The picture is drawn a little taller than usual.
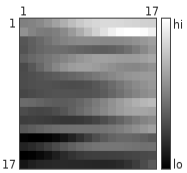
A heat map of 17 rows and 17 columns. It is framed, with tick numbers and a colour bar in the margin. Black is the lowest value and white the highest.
Slope: up to the top right. Grain: streaks across. Ninth with the lowest average: bottom left. Ninth with the highest average: top right. Calmest part: middle left.
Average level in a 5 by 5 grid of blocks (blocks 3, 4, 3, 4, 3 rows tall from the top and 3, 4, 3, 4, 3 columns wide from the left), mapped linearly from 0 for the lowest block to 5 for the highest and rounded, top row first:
3 3 4 5 5 / 2 3 3 3 3 / 2 2 2 3 4 / 1 1 2 3 3 / 0 1 1 1 2
